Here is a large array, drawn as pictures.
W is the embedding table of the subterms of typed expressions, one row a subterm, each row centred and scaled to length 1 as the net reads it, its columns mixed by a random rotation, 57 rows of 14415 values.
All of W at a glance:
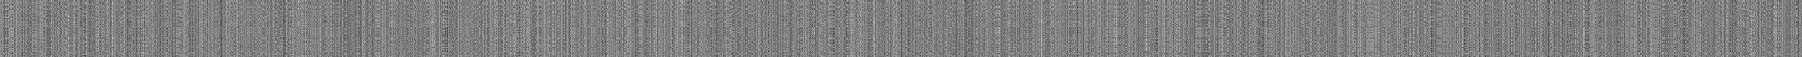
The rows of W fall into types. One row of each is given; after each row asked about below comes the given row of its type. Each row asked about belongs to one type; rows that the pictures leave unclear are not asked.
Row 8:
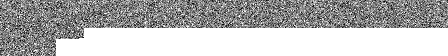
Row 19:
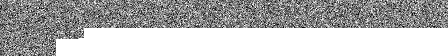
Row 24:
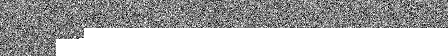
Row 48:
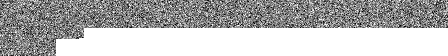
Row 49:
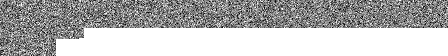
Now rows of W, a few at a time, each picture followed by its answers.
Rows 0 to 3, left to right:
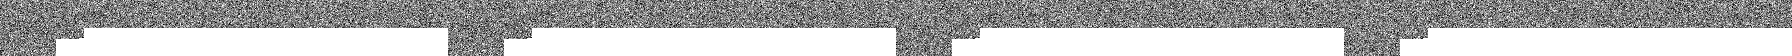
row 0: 8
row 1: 8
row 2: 24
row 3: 24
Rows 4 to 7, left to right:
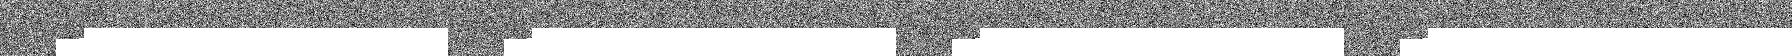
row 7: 19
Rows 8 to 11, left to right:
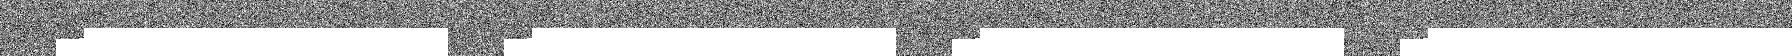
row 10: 48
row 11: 49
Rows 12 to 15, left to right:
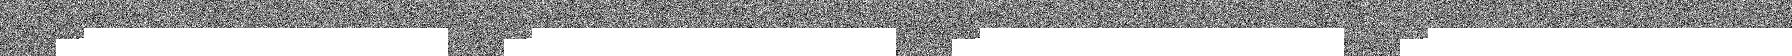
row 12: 24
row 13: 19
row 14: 8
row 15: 49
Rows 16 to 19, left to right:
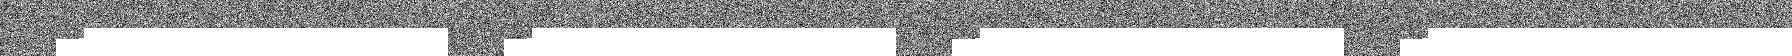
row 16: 49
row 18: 48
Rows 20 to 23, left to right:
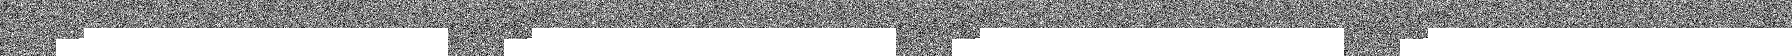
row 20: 49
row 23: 8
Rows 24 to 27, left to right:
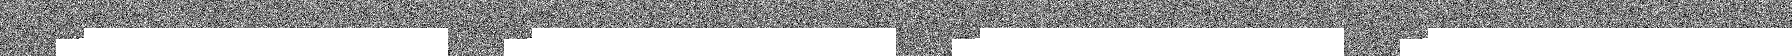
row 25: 8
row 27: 19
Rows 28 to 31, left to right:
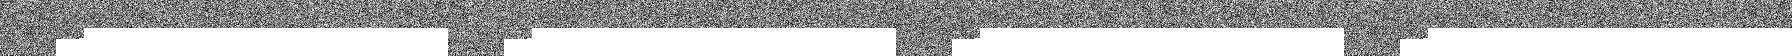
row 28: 48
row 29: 49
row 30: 19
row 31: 48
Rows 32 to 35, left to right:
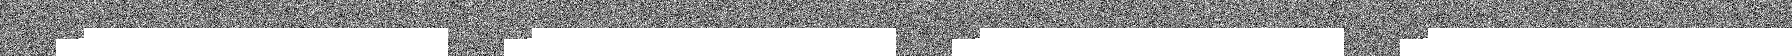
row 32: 19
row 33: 49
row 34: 48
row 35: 24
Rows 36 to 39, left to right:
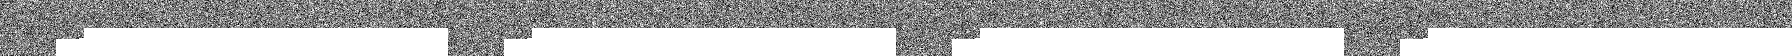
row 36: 48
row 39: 48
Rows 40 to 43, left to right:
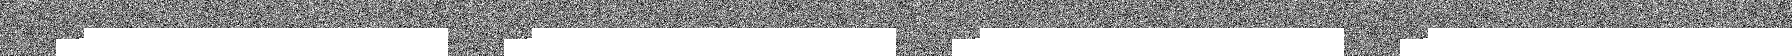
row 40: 48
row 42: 49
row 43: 48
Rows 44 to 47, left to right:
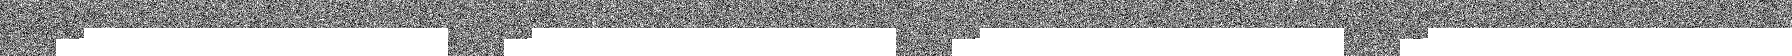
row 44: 48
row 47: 8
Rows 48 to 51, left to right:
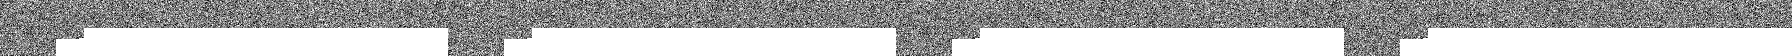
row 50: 48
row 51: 24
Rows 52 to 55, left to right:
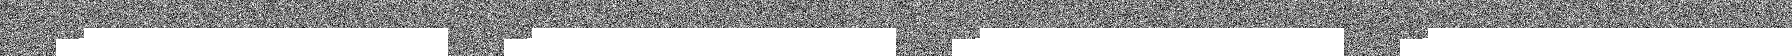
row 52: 19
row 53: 49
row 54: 49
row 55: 19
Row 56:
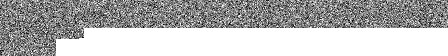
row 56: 8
